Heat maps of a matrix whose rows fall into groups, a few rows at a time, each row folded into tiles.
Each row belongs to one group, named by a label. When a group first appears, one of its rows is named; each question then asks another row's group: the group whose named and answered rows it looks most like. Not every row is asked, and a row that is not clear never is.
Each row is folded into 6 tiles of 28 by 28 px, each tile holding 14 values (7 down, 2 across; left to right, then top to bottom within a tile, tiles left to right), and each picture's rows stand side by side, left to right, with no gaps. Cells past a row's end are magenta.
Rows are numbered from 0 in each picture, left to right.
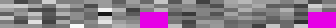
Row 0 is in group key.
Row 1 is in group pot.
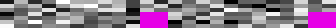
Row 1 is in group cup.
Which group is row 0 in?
pot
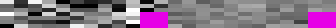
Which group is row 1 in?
pot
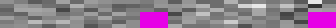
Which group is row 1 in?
pot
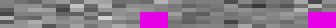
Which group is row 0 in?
key
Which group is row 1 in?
cup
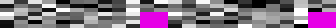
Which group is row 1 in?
cup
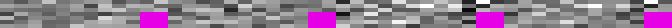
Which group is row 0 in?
key
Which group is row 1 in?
key
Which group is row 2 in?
pot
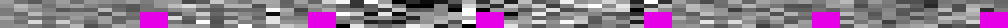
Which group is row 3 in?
pot
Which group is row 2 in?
cup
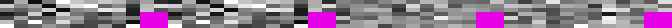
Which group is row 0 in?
pot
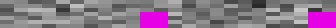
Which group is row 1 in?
cup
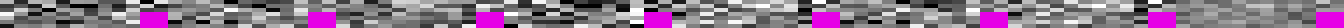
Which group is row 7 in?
pot
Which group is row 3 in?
cup
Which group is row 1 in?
cup
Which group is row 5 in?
cup
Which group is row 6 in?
pot
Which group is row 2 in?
pot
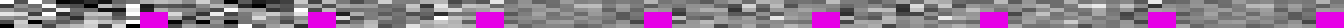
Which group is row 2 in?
key
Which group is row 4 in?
key
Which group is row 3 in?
pot
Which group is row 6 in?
pot
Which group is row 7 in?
pot
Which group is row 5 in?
key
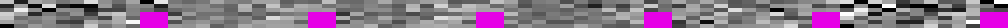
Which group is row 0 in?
cup
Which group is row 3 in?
cup
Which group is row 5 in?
cup
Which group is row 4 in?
cup
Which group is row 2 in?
key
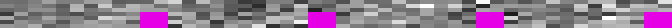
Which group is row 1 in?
cup
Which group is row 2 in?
pot
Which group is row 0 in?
key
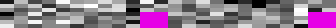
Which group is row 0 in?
pot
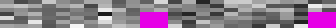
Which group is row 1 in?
pot
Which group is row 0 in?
key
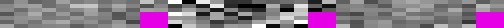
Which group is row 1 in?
cup
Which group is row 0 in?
pot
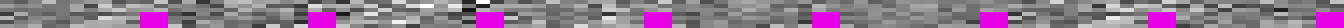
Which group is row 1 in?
pot
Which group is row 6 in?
key
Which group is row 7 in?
cup
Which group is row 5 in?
pot
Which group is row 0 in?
key
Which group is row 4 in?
pot
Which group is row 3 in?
key
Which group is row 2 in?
pot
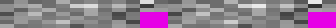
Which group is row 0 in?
pot
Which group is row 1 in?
pot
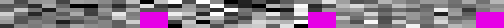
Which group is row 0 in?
cup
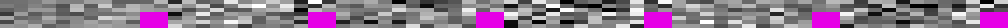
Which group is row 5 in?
cup
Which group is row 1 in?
pot
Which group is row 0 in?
key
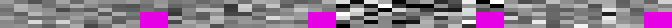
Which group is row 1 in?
key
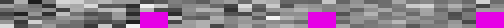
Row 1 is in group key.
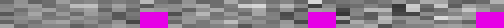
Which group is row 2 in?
key
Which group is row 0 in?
pot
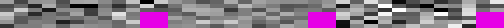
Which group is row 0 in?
cup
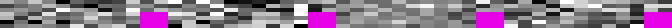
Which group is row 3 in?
pot
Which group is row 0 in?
cup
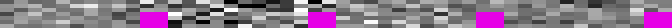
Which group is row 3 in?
cup
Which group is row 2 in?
key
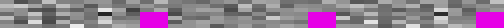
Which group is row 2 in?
key
